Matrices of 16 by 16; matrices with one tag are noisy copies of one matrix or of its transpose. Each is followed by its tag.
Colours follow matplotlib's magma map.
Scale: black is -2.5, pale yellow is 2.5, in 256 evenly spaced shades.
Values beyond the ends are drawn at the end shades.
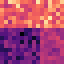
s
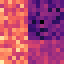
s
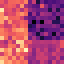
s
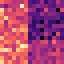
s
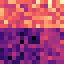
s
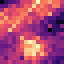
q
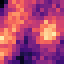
q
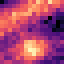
q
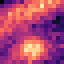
q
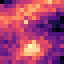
q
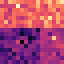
s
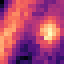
q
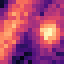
q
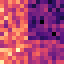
s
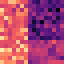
s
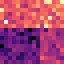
s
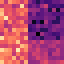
s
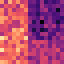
s
